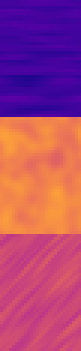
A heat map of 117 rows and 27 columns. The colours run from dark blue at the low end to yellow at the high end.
The table splits into 3 rows of 1 panel. Panel 1,1: very low, streaked across, faint in contrast. Panel 2,1: high, blotchy, faint in contrast. Panel 3,1: middling, slanting up to the right, faint in contrast.
